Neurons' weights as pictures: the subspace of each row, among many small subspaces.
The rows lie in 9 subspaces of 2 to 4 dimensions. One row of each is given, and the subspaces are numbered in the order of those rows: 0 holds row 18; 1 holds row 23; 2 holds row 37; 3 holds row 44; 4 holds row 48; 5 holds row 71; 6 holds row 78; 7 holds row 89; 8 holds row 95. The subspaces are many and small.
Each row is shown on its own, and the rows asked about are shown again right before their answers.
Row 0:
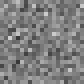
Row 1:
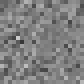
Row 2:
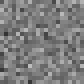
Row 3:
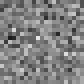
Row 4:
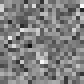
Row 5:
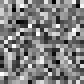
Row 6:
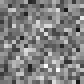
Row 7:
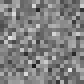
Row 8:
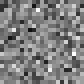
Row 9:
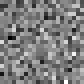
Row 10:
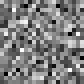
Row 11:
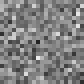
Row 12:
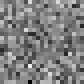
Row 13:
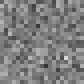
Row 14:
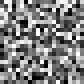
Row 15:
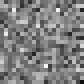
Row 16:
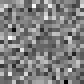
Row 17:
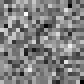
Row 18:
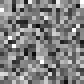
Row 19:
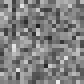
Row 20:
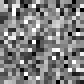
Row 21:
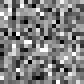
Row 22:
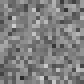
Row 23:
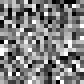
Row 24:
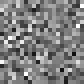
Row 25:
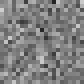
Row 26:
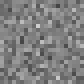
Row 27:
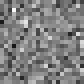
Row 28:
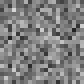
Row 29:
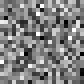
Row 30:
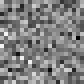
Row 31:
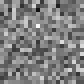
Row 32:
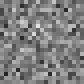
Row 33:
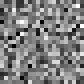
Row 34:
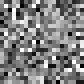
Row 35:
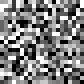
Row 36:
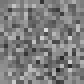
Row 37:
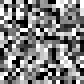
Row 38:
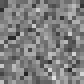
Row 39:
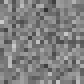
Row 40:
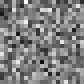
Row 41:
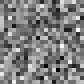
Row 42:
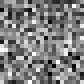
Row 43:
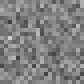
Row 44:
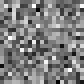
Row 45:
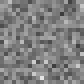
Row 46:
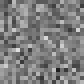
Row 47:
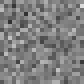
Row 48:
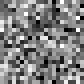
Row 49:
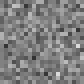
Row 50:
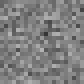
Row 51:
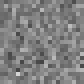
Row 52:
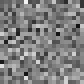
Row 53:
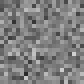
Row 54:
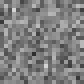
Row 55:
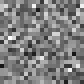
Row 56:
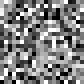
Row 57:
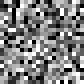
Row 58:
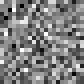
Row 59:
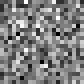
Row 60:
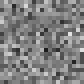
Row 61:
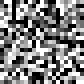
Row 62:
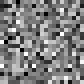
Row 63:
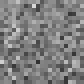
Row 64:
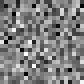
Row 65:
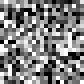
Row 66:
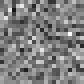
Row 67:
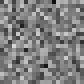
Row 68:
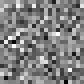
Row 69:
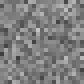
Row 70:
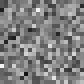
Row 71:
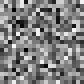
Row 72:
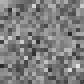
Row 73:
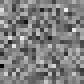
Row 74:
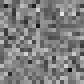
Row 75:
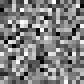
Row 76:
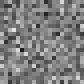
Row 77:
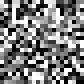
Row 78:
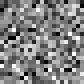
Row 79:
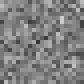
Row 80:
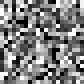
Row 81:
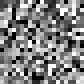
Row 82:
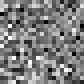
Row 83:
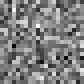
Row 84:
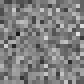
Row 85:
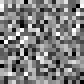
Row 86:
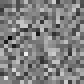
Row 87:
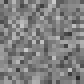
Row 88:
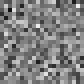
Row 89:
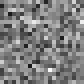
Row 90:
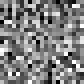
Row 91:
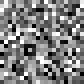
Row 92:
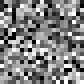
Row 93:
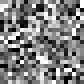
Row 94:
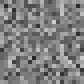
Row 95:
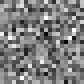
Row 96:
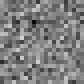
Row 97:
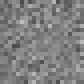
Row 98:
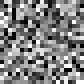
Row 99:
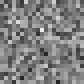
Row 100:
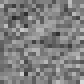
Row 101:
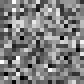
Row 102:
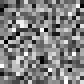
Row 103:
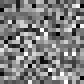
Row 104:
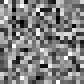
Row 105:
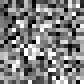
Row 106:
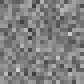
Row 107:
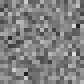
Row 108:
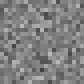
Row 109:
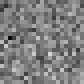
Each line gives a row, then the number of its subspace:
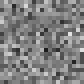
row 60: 2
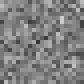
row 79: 7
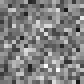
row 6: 4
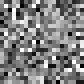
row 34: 3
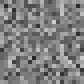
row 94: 2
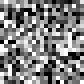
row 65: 1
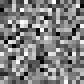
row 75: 0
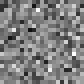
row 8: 6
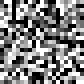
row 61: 0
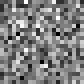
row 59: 5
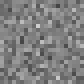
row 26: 8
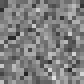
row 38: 6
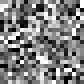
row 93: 4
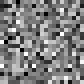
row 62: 2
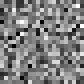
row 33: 1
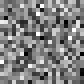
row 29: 8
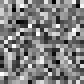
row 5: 2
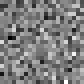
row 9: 8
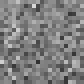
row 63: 7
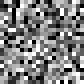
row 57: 2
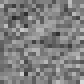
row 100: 4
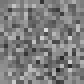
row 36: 4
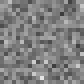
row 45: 8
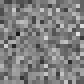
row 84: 1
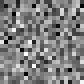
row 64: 2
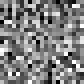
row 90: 1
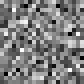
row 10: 6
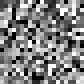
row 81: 6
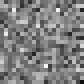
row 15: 1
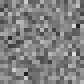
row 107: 7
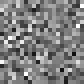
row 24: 7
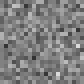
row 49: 2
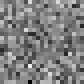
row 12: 1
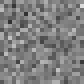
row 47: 4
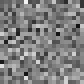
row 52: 7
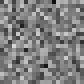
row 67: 5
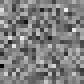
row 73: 6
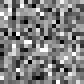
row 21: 7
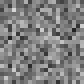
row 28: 5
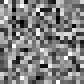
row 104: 5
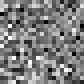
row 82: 7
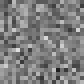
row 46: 4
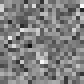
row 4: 4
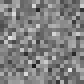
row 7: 3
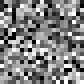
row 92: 0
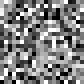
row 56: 8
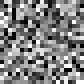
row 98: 0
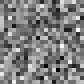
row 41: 4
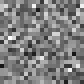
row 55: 0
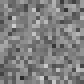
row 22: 4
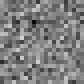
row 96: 7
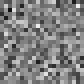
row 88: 2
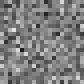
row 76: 2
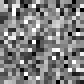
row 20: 2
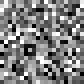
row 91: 6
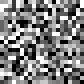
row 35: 0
